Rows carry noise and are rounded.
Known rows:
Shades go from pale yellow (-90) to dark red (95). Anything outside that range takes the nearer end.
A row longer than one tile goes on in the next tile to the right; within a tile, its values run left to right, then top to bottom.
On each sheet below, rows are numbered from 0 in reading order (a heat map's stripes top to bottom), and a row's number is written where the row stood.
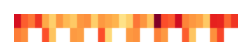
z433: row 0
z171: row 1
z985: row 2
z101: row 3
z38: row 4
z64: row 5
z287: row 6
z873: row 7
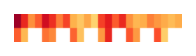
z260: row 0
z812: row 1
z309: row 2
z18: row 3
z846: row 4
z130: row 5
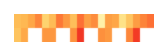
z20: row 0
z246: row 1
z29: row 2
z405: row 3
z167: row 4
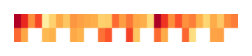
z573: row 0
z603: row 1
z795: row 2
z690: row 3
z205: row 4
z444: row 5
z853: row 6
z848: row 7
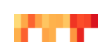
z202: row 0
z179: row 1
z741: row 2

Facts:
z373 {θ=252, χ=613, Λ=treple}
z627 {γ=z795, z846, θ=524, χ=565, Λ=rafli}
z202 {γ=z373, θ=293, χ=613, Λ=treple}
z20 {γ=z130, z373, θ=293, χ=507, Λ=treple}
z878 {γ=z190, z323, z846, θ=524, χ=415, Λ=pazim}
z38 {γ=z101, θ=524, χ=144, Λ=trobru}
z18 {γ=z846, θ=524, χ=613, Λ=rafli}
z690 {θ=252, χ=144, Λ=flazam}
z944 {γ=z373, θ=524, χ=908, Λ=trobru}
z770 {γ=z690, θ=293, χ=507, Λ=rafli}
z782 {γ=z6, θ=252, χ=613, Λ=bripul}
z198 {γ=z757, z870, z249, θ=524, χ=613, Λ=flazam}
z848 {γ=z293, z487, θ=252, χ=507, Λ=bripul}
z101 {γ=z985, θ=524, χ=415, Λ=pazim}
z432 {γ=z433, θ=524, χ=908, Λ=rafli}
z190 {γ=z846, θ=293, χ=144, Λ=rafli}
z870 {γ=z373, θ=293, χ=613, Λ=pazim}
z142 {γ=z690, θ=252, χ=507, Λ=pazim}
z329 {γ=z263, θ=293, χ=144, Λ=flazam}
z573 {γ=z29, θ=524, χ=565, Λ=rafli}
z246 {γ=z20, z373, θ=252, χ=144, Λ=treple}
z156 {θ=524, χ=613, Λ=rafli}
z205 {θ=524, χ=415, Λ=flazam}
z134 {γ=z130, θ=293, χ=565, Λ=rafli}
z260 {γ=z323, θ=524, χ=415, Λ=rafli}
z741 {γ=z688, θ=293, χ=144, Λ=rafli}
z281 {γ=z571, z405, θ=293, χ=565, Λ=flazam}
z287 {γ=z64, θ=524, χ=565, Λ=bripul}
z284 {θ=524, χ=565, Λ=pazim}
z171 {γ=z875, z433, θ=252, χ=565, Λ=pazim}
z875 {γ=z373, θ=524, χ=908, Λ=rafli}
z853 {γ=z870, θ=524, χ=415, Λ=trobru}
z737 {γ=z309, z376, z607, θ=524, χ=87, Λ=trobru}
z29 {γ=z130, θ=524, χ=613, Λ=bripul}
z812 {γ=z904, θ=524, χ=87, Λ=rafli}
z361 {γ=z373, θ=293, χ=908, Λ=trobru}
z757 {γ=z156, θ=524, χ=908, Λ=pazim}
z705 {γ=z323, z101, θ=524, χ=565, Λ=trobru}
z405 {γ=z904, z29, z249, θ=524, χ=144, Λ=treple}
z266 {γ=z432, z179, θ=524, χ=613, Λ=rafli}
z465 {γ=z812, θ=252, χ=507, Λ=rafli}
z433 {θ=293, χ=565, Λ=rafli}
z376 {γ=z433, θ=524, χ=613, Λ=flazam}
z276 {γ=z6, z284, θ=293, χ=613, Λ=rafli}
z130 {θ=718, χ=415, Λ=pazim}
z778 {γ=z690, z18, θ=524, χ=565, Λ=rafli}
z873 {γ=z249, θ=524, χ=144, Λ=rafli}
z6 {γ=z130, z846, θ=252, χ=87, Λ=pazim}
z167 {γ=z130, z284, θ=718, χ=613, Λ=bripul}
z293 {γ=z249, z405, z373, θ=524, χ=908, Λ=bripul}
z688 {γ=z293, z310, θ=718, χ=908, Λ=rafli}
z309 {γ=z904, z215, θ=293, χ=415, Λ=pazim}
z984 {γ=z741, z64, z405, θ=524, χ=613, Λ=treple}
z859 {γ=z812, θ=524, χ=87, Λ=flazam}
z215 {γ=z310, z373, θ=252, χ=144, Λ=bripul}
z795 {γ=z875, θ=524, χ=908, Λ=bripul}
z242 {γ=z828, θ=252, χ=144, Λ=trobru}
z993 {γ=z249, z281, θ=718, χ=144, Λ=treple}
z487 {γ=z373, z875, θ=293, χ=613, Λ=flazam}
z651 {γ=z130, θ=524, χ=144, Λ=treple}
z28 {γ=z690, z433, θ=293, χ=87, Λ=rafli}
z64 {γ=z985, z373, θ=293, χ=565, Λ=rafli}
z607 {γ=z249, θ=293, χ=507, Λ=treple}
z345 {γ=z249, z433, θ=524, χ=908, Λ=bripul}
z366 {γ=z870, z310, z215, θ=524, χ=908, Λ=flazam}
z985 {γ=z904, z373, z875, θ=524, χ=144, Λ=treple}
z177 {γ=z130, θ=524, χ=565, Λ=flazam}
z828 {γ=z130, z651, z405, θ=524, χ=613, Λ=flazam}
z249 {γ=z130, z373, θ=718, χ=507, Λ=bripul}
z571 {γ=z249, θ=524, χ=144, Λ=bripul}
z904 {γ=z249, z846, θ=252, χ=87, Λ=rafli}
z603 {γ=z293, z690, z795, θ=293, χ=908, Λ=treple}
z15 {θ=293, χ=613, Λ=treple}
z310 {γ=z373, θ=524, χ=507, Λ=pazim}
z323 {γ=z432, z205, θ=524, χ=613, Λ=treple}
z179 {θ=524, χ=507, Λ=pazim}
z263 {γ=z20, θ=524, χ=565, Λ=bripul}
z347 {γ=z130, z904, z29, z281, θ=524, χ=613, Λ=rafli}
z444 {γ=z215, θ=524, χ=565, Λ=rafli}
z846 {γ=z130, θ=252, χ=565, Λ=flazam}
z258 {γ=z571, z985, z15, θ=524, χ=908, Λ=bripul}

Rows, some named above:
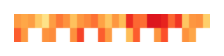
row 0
z859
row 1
z242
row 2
z167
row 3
z281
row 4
z770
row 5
z873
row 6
z985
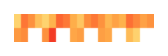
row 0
z38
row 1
z782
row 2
z848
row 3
z366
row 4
z944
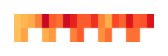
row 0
z20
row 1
z688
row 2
z28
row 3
z215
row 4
z904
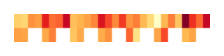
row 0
z142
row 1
z465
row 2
z20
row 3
z432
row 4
z853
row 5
z15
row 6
z875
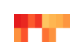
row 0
z873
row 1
z6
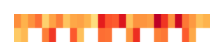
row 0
z361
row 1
z376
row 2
z284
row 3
z904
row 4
z828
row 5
z134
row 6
z177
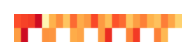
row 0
z276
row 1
z993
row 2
z249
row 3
z487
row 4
z198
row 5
z737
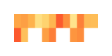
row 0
z284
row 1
z373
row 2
z651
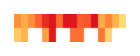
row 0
z361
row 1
z347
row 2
z904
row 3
z705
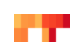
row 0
z571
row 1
z276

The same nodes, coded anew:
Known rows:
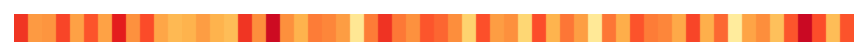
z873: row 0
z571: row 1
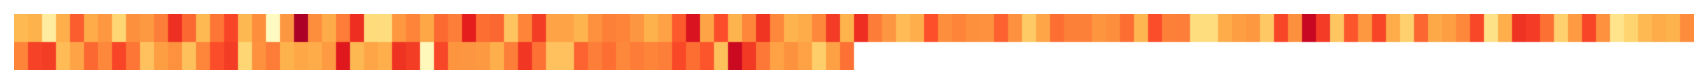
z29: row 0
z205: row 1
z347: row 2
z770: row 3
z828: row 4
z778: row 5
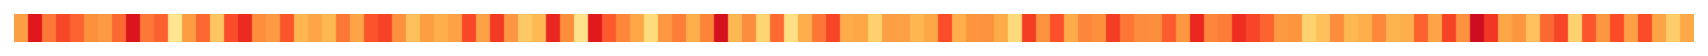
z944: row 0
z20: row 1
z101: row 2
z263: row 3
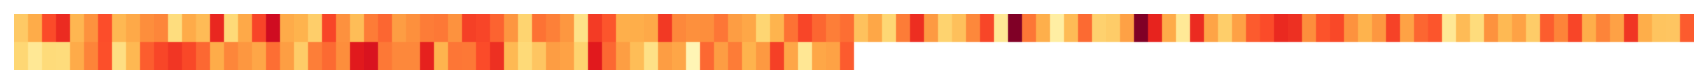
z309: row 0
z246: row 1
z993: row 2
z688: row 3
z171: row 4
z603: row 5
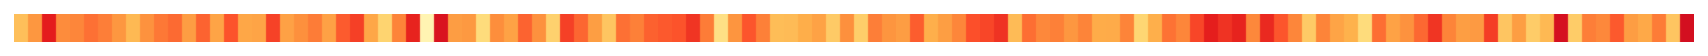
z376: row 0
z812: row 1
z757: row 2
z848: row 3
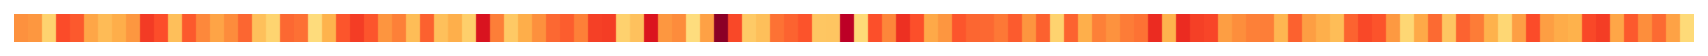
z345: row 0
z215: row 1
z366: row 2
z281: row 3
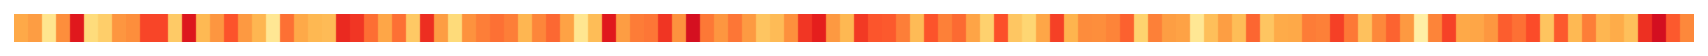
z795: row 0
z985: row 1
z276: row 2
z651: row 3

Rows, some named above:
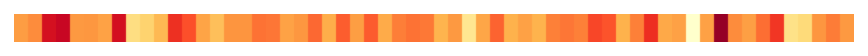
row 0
z690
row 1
z29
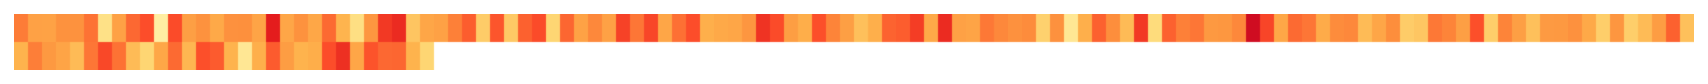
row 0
z405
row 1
z859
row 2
z130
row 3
z15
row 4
z281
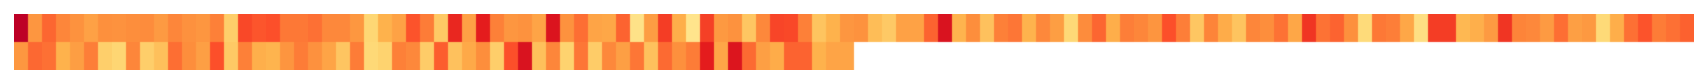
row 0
z260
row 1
z361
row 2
z134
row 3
z246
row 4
z15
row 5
z64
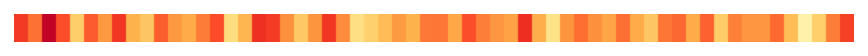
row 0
z770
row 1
z28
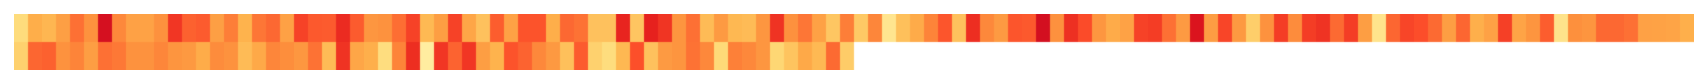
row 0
z177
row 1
z737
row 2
z705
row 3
z432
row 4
z487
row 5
z276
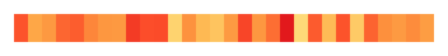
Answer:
z875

